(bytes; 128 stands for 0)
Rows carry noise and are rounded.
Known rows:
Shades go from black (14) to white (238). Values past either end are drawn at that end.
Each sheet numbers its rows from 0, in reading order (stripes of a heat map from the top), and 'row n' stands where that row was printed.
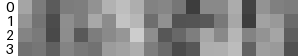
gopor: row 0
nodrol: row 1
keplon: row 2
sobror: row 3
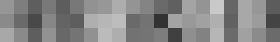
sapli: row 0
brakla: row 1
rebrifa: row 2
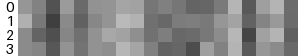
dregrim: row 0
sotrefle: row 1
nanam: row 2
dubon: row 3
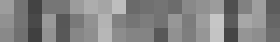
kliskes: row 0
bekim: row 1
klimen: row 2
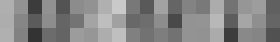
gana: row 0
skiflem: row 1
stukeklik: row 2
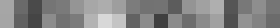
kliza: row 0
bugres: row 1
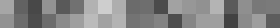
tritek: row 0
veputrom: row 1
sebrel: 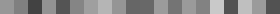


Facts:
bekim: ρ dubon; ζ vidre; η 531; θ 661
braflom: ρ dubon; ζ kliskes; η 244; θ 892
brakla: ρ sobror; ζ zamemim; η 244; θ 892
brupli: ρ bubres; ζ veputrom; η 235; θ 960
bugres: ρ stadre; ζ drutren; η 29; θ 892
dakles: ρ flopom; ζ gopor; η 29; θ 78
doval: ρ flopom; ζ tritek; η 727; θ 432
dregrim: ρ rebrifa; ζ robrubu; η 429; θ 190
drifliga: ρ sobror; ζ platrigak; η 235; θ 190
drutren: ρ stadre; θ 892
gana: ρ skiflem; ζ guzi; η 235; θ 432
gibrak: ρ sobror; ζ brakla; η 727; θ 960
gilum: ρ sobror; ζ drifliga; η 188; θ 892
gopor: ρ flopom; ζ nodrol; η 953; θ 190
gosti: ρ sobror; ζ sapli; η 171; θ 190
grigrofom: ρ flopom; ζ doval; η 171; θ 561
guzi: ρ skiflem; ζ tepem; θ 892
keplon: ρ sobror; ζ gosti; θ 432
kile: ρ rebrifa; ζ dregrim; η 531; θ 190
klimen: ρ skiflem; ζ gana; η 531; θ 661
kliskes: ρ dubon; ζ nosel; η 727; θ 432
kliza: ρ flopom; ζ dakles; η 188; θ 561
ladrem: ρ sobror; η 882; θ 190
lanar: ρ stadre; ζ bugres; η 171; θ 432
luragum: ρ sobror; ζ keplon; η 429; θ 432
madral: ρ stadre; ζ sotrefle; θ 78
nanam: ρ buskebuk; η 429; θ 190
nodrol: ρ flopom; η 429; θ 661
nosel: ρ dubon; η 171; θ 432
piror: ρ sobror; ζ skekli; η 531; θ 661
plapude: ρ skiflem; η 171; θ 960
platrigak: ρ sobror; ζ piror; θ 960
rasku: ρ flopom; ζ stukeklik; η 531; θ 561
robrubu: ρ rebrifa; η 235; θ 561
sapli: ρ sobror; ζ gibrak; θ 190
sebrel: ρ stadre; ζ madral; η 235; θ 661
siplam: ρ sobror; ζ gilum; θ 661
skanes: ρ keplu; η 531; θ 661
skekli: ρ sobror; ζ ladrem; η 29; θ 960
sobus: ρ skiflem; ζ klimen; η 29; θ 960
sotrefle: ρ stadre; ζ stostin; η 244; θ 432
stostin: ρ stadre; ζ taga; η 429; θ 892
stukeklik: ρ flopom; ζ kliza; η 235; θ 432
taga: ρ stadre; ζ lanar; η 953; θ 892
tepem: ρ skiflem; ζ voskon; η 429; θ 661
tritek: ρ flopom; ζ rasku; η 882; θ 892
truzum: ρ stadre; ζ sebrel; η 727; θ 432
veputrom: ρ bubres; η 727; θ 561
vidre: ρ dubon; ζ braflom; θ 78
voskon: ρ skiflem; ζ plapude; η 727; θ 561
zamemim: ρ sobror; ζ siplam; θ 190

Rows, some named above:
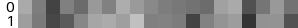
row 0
rasku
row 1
robrubu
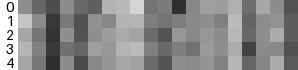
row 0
gilum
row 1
doval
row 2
truzum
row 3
stukeklik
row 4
truzum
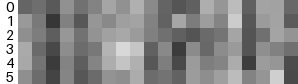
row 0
zamemim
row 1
brupli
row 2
dakles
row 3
bugres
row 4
stostin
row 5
luragum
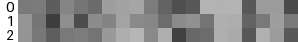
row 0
sobror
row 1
grigrofom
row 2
piror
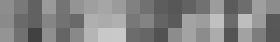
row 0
dakles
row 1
siplam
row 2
guzi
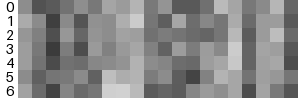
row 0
skekli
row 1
gana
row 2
dregrim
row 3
brupli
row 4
gibrak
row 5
ladrem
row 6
taga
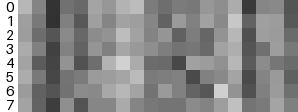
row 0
stukeklik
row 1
brupli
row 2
skanes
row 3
rasku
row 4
tritek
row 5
voskon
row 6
plapude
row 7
sobus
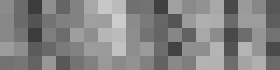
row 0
braflom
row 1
platrigak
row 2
lanar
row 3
drifliga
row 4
gosti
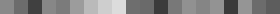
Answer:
drutren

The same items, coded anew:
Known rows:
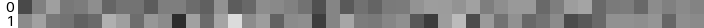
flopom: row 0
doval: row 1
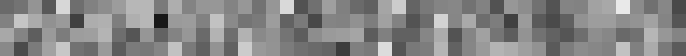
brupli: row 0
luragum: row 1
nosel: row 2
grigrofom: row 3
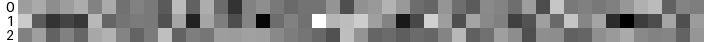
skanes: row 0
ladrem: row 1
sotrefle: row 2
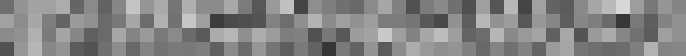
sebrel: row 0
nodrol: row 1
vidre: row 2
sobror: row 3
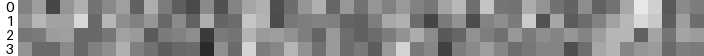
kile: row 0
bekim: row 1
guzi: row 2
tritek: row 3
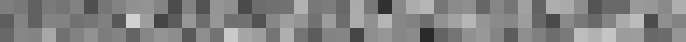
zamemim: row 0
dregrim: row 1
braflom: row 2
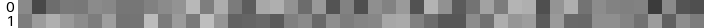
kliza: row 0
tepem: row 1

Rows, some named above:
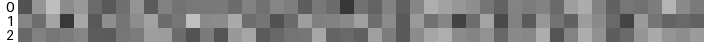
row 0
sobror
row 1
gibrak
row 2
sapli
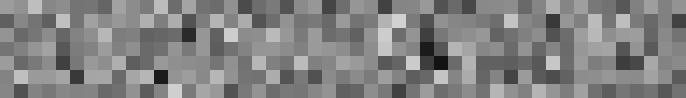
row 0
siplam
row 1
sobus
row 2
tritek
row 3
stostin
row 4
gilum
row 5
luragum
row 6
voskon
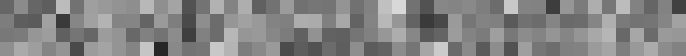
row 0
sobus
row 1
taga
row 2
guzi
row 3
keplon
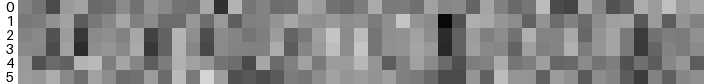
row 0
gosti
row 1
stostin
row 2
bugres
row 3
bugres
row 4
plapude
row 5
nodrol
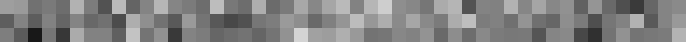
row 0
dakles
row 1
nanam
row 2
gopor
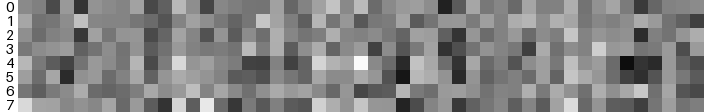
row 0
bugres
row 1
rasku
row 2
drutren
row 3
brakla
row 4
skekli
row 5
platrigak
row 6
robrubu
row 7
piror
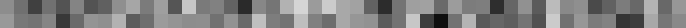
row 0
drifliga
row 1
gilum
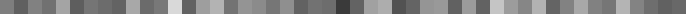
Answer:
veputrom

